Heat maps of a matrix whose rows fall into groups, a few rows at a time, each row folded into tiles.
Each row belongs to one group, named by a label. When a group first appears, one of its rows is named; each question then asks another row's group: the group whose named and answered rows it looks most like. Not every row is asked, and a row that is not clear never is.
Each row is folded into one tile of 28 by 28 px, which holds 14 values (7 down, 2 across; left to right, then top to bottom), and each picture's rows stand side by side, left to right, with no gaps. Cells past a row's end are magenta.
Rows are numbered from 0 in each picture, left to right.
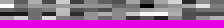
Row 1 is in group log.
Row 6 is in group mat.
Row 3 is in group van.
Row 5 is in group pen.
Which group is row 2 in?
mat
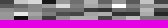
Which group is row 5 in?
mat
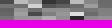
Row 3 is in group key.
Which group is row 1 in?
key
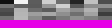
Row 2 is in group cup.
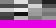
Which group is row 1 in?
cup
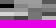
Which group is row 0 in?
pen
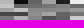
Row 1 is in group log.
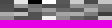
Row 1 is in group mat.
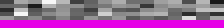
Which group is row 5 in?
pen
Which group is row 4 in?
van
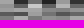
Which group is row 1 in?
cup
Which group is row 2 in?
key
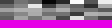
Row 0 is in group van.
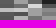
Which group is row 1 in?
cup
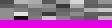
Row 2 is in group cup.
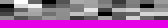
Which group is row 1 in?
cup
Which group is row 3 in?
mat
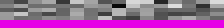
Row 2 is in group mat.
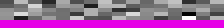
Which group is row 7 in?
mat
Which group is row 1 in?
cup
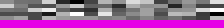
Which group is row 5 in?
mat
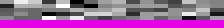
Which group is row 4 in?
mat
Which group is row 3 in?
pen
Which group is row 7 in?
mat
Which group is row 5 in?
van
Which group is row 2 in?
key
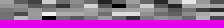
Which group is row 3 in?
cup
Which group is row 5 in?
cup
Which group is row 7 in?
van
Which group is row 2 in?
pen
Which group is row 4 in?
pen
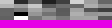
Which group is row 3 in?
van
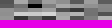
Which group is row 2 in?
van
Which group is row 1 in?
pen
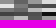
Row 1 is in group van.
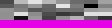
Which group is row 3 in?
pen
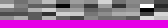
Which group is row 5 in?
key
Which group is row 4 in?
pen
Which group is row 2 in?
pen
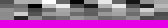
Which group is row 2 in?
cup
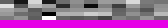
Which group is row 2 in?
pen
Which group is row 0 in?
cup
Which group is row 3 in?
pen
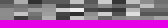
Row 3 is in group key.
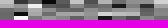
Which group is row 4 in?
pen
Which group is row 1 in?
cup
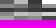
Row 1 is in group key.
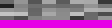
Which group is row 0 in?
pen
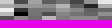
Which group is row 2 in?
cup
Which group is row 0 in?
mat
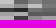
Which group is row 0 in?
van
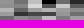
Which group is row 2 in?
cup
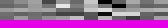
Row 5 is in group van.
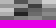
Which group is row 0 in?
mat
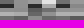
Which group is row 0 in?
pen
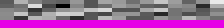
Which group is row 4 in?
van
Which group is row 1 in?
key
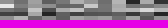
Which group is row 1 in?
mat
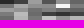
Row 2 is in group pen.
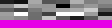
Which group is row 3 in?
mat
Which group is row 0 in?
van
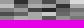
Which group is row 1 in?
van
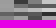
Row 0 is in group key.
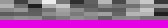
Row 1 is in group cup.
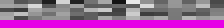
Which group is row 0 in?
van
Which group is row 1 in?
cup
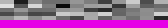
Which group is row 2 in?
pen
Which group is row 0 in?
key
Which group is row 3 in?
van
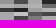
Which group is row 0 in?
van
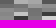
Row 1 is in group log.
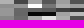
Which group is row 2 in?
van
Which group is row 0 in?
mat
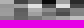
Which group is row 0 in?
mat
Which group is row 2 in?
key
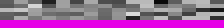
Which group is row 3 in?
mat
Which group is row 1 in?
cup
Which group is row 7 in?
van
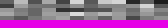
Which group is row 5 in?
cup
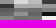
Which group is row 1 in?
log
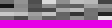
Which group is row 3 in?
log
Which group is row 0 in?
pen
